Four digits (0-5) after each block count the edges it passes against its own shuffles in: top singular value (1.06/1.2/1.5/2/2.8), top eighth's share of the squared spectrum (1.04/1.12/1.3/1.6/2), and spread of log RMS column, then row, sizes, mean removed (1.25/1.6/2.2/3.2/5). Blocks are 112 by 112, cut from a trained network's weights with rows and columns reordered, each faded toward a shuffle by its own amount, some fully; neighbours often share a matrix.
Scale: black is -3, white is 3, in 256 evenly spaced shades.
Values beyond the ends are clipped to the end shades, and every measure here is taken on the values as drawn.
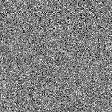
3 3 0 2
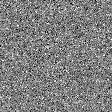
0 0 0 0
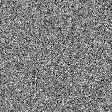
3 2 0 1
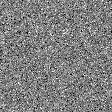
0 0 0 0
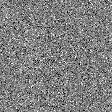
1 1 0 0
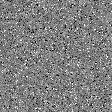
0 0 0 0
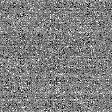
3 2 2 0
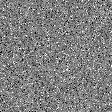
0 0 0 0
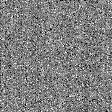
2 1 0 1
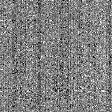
3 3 0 3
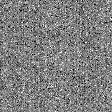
2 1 0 1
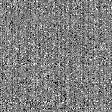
3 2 0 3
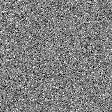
1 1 0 0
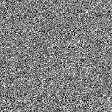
3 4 1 3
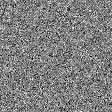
0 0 0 0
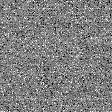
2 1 0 0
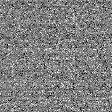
2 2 2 0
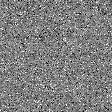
1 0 0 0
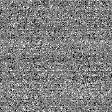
3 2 2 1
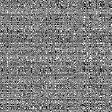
4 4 4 2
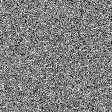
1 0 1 0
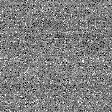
2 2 2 0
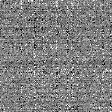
3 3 3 1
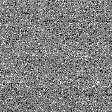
2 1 1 0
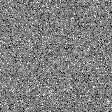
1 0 0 0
